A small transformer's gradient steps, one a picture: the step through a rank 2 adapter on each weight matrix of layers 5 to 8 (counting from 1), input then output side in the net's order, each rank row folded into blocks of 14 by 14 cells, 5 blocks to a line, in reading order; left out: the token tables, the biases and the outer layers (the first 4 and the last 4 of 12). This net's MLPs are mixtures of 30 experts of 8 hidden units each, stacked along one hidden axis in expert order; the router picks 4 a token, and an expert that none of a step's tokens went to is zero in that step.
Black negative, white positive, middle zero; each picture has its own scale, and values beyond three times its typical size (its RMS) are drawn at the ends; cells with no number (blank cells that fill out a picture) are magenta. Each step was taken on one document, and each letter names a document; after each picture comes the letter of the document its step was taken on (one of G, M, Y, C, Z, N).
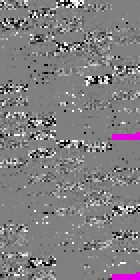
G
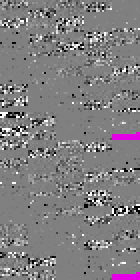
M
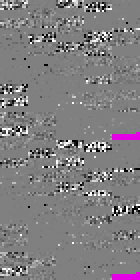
M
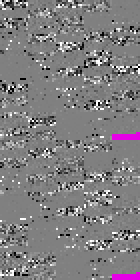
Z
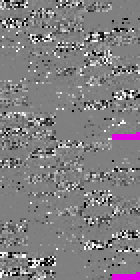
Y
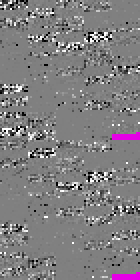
M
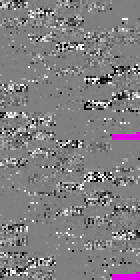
Y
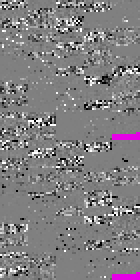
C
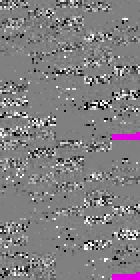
C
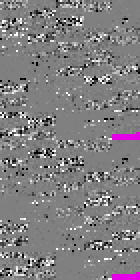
C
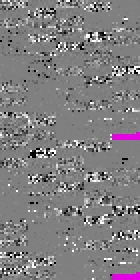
Y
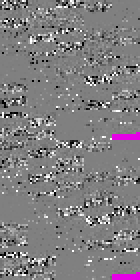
C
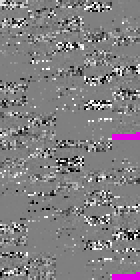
Z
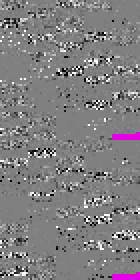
Z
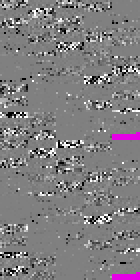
Y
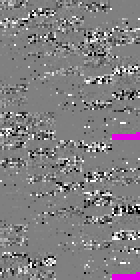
G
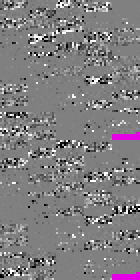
G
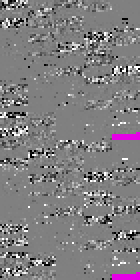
G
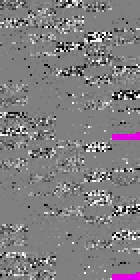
M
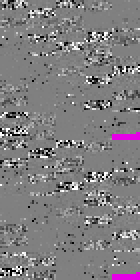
G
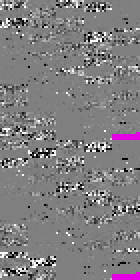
M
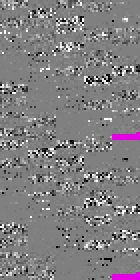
Z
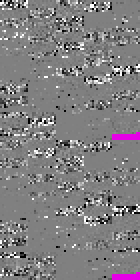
C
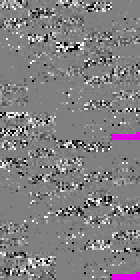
Y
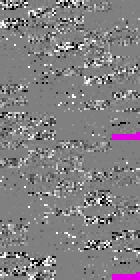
G
